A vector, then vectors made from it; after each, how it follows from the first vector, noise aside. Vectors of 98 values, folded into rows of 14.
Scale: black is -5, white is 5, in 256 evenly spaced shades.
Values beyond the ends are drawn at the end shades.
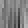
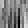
scaled up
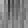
reversed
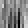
scaled up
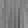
shrunk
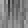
reversed
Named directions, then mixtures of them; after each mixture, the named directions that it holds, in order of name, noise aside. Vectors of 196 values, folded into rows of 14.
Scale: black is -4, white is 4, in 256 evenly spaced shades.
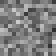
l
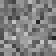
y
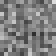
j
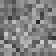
y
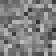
l, y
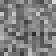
j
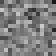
j, l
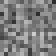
j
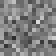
y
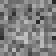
j, y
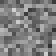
l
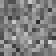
y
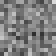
j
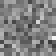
y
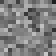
j, l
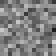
l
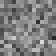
y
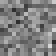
l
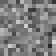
l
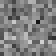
y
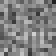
j
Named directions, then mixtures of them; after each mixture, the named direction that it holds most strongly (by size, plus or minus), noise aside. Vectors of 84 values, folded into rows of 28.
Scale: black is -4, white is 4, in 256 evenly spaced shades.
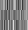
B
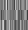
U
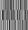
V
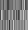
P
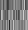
P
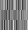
B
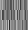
V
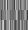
U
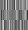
U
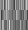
U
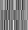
B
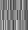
B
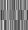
U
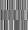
B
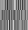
B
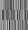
V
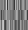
U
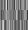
U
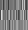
P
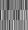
P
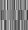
U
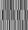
V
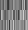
P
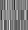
U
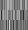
P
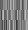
V
